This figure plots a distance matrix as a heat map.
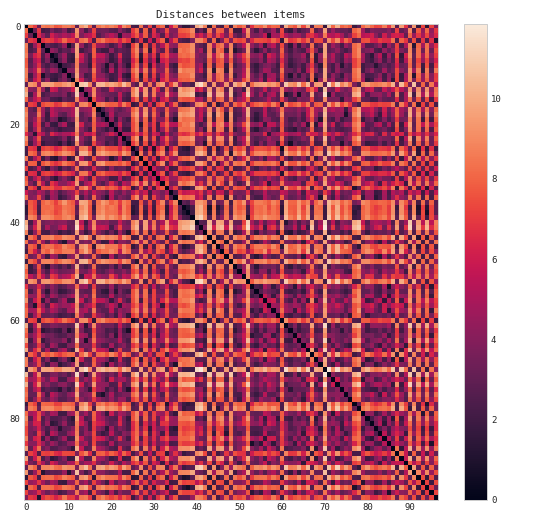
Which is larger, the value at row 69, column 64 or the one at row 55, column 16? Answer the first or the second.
the second
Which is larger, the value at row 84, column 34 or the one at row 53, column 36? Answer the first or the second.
the second
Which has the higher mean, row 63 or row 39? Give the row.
39
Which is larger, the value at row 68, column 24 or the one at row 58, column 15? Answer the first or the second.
the second
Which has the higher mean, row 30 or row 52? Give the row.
52
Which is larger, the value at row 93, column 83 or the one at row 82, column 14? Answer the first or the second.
the second
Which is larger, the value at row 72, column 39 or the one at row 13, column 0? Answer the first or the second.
the second
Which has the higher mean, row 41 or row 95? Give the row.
41
